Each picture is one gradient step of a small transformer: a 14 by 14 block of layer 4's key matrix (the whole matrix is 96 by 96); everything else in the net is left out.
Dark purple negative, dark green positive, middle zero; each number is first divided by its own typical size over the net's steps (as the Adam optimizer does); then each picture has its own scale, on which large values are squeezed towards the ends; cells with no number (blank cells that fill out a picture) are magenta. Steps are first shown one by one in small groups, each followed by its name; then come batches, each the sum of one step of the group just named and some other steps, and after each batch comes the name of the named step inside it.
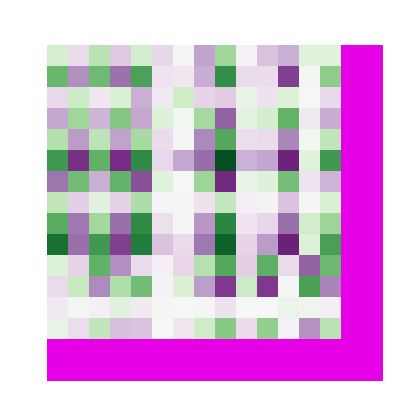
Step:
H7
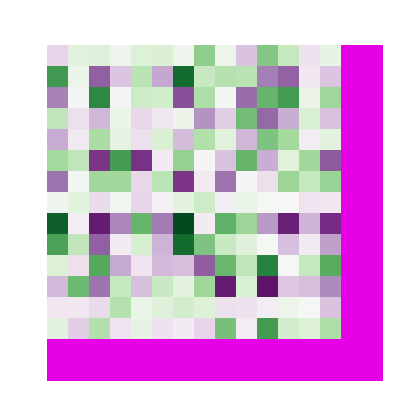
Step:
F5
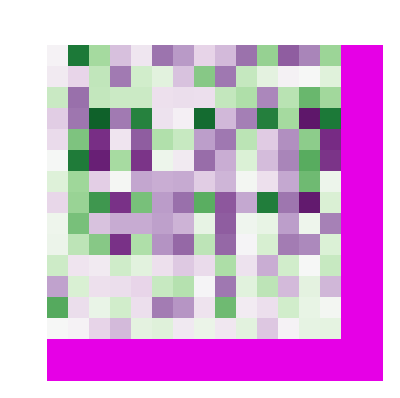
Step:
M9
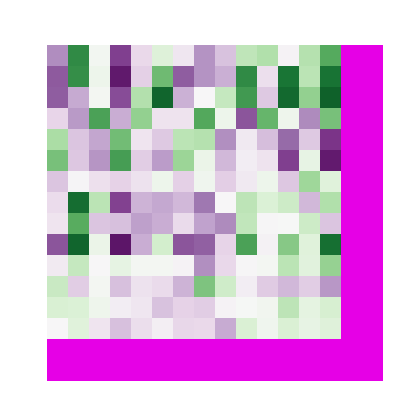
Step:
M9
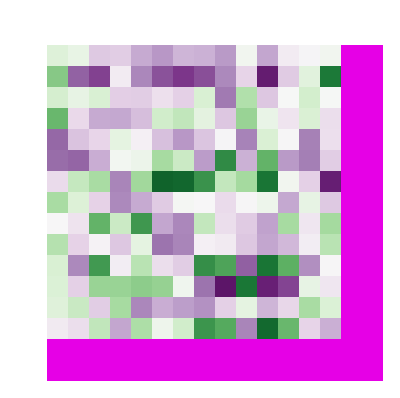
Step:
H7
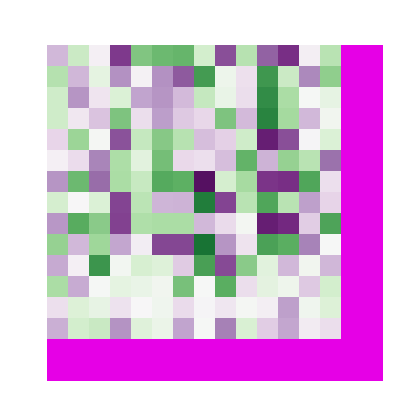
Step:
M9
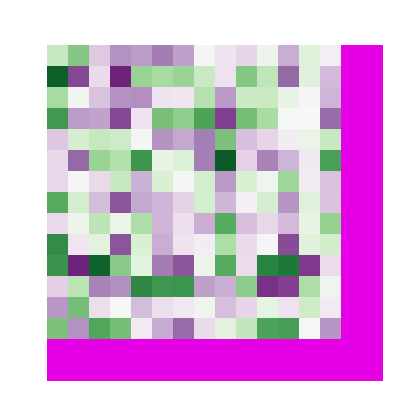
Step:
H7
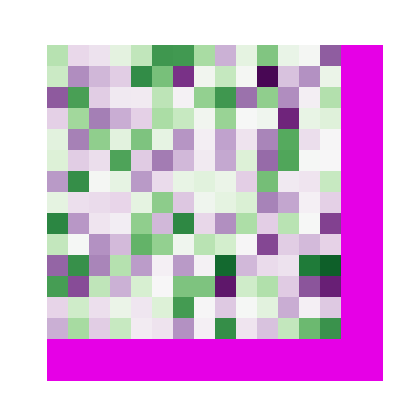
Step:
F5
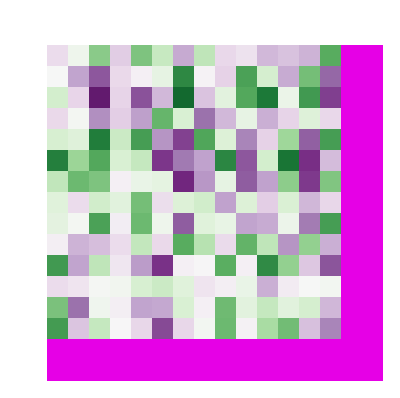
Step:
H7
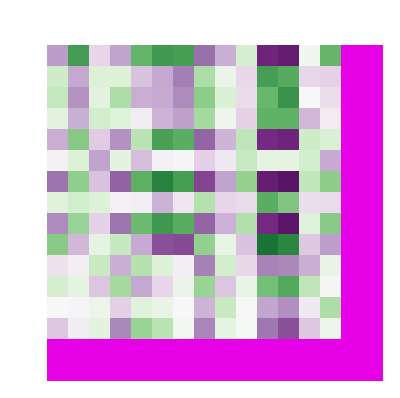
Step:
M9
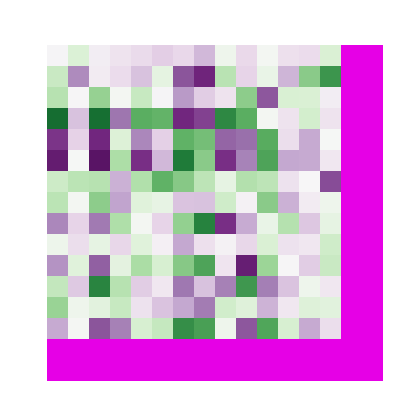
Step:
M9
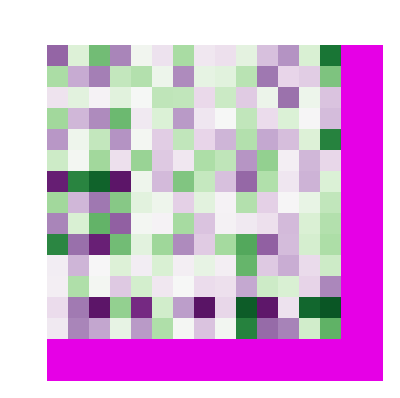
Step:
H7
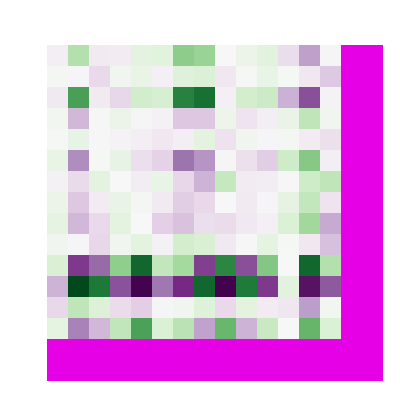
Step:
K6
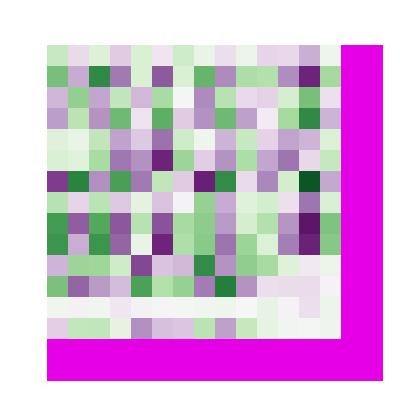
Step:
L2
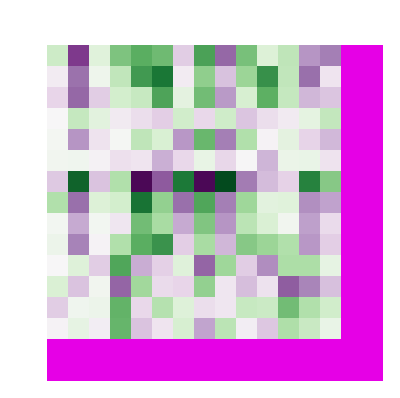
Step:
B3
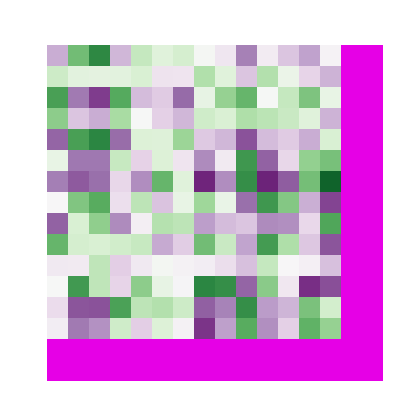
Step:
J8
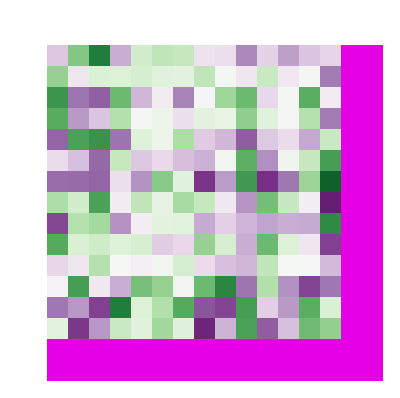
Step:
J8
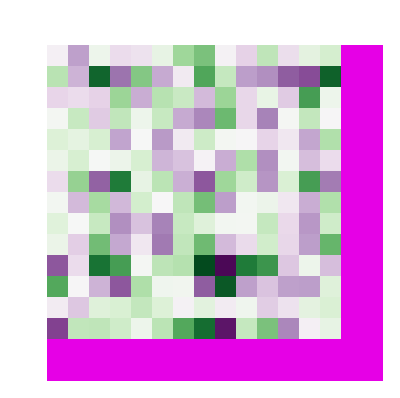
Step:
L2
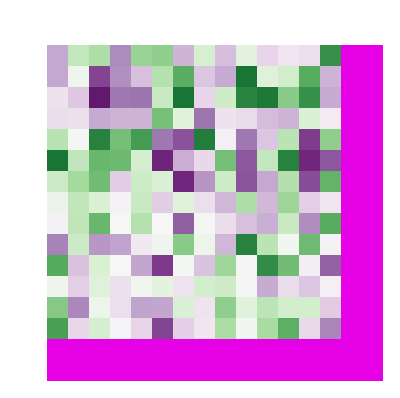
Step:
K6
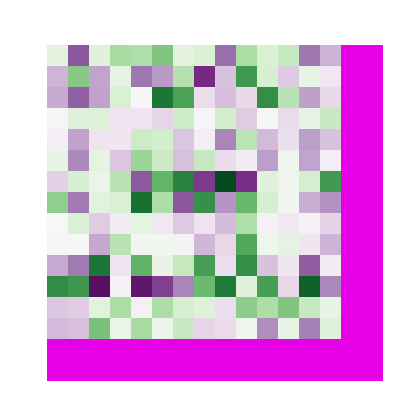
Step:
B3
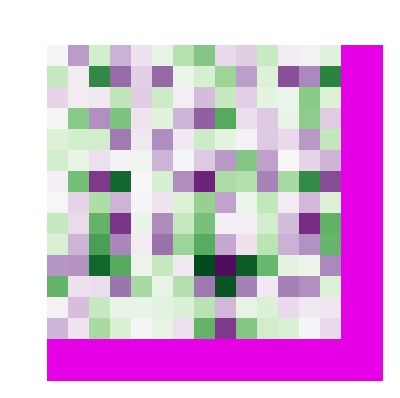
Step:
L2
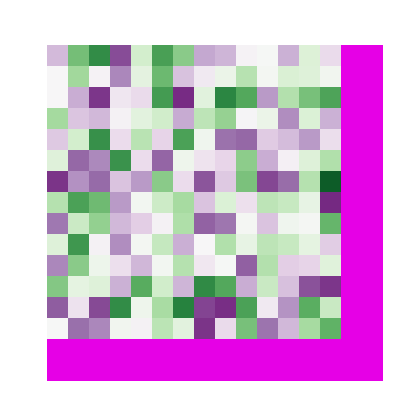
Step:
J8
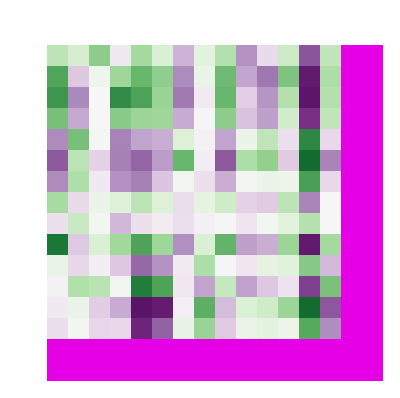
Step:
K6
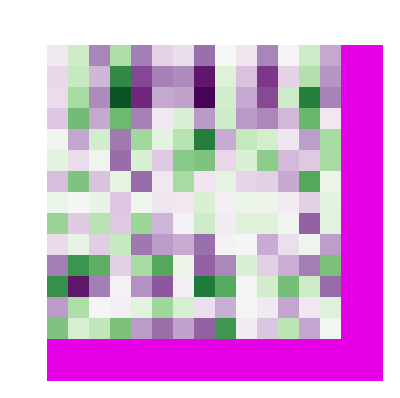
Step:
L2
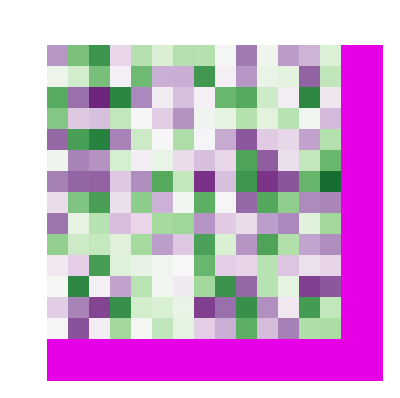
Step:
J8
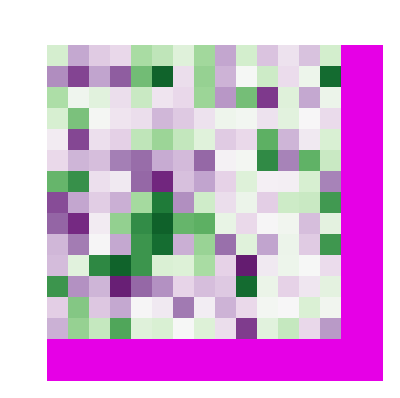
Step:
K6
